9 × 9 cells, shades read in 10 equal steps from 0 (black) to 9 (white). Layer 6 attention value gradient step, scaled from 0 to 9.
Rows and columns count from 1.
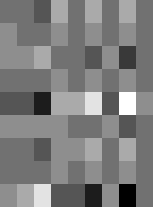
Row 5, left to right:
3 3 1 6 6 8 3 9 5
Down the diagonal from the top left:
4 4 6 5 6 4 4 5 4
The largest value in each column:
5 6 8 6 6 8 5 9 5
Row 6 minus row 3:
0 0 -1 1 0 1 0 1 0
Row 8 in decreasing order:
5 5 5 4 4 4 4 4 4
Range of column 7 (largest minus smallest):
2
